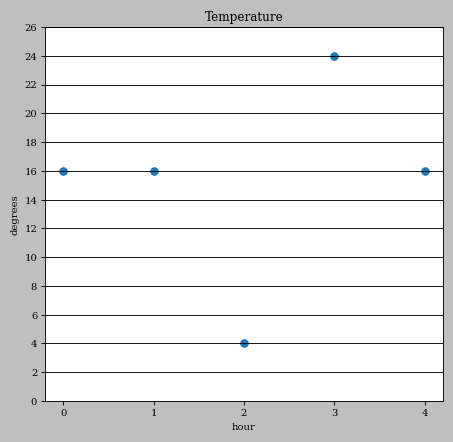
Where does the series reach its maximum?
3
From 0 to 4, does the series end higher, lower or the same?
the same
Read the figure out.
Title: Temperature
x-axis: hour, ticks 0 1 2 3 4
y-axis: degrees, ticks 0 2 4 6 8 10 12 14 16 18 20 22 24 26
Values:
16 16 4 24 16
